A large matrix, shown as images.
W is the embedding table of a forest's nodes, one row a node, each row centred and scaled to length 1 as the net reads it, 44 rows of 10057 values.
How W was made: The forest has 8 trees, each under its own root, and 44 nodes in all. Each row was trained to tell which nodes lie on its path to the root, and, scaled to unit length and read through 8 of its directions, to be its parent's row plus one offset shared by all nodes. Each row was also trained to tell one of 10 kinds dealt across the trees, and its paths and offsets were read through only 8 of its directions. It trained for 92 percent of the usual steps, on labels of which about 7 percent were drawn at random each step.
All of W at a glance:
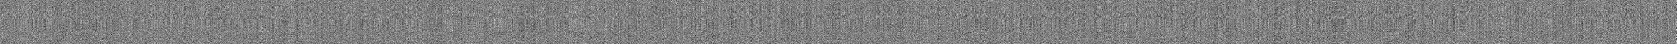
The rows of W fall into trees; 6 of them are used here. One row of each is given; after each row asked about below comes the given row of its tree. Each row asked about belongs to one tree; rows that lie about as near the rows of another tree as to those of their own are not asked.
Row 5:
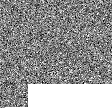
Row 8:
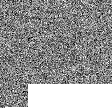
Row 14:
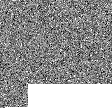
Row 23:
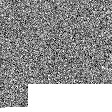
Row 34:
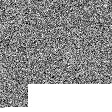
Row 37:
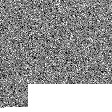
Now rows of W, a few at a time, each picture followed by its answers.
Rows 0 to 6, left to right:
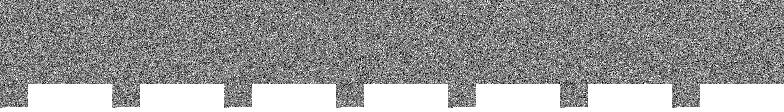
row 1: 34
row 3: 5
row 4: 14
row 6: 23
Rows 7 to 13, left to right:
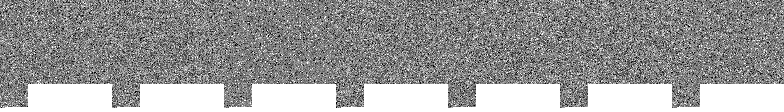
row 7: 23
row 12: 23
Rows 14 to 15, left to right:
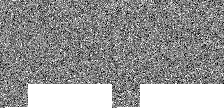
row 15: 14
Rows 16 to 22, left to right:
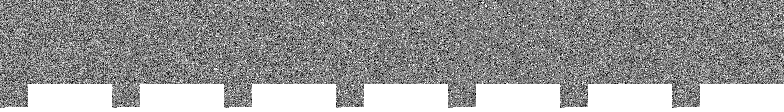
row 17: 34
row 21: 23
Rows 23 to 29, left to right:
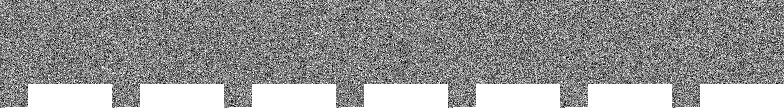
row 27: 8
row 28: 14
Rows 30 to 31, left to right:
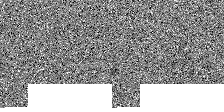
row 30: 37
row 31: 23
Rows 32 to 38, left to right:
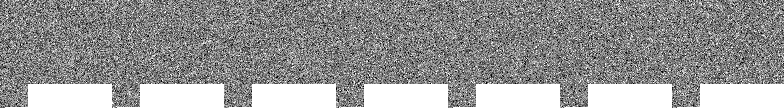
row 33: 14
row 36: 14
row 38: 8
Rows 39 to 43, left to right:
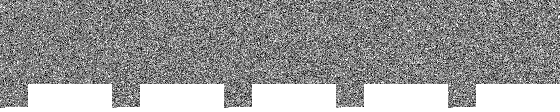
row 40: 37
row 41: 5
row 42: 34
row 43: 23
